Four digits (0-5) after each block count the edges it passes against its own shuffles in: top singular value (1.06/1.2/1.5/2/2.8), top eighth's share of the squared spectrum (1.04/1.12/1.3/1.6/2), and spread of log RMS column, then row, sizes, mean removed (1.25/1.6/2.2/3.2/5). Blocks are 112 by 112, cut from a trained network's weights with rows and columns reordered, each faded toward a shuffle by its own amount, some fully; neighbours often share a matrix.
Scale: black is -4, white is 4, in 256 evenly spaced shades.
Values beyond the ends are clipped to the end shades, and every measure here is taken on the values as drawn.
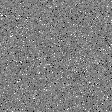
0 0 0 0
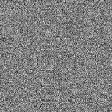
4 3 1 2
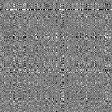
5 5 3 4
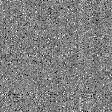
3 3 1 2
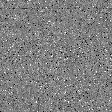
1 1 0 0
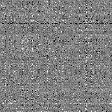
3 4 3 2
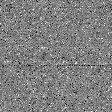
2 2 1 0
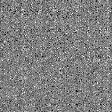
2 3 1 2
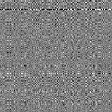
5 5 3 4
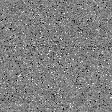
1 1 0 0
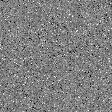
1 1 0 0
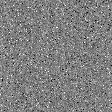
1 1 0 0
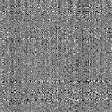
4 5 2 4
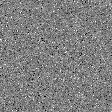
2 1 0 0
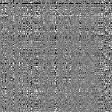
4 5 4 3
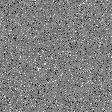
0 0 0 0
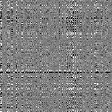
4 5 4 3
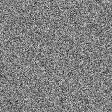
2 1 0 0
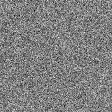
0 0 0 0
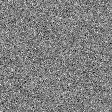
1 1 0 0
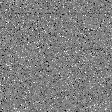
0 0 0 0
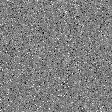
0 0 0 0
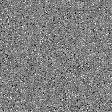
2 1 0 0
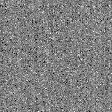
2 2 0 2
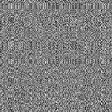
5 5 3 3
